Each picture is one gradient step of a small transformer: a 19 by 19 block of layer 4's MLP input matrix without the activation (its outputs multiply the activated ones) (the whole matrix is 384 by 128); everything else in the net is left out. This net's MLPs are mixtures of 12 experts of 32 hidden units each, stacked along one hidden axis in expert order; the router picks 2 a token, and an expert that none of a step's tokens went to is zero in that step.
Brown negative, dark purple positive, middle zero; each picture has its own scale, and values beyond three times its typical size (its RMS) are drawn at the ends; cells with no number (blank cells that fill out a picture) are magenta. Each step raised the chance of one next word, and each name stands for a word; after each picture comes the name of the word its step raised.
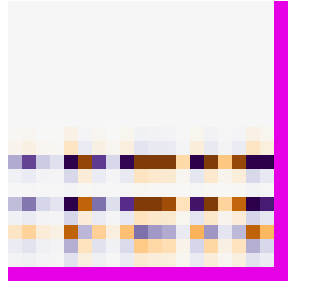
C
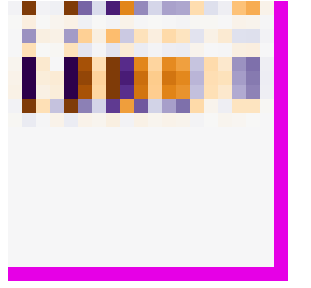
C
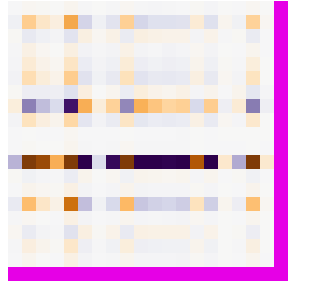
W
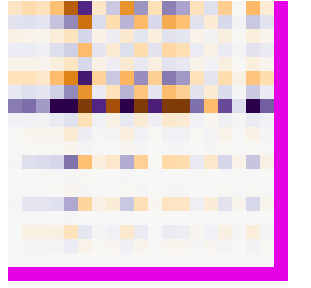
C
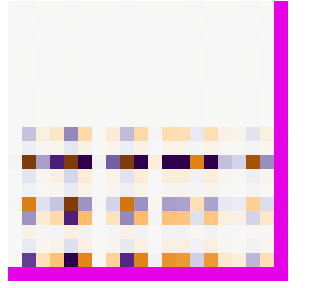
W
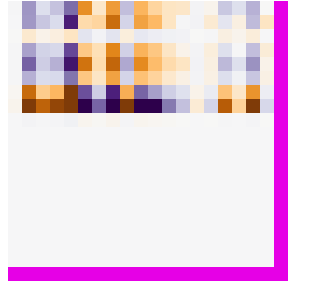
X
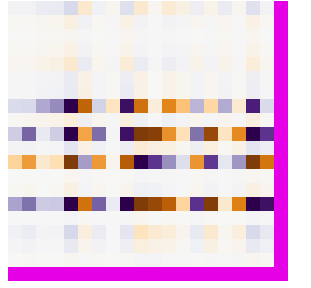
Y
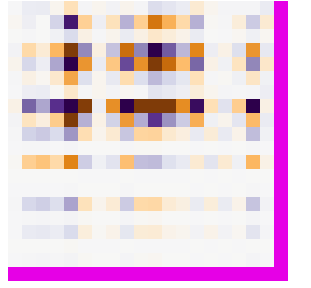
Y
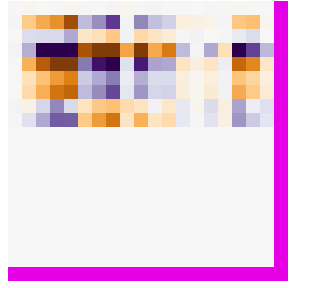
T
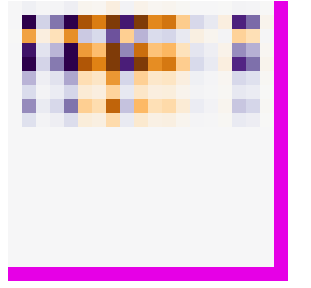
X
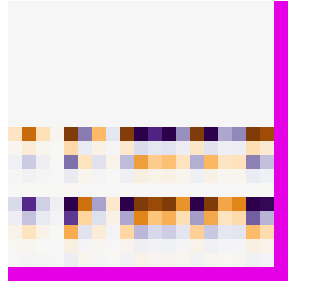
T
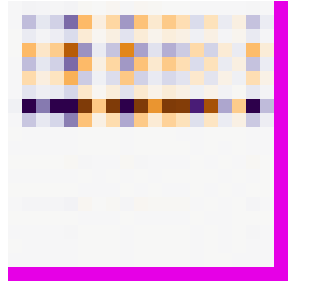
Y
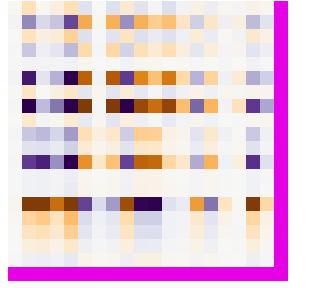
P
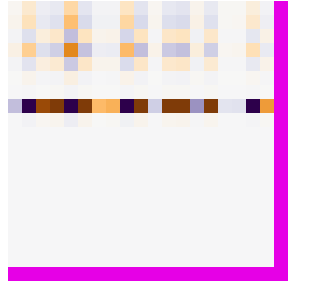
C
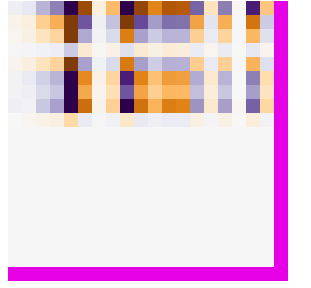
Y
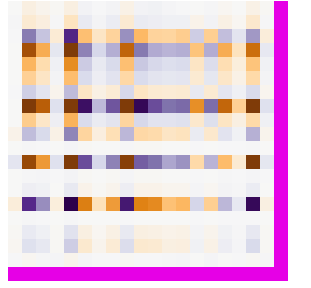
T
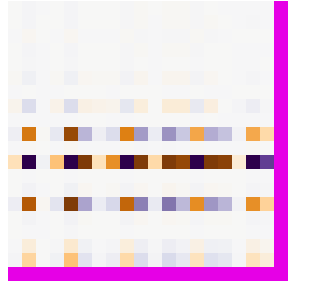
P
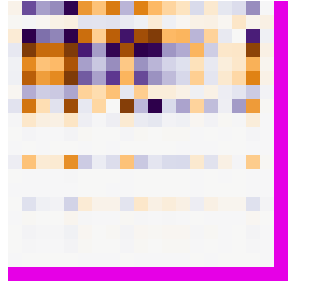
T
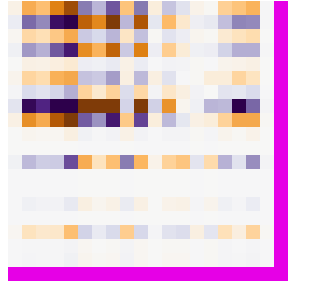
C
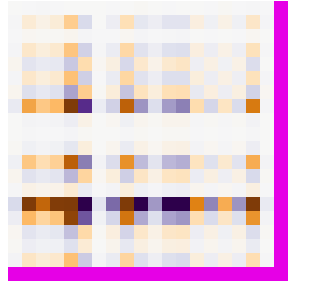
W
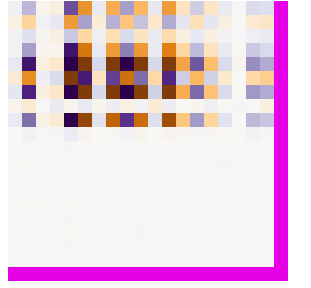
P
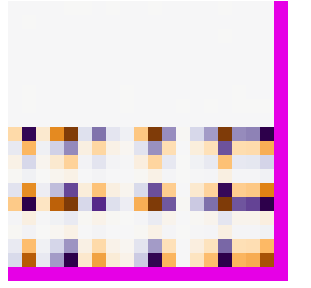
C
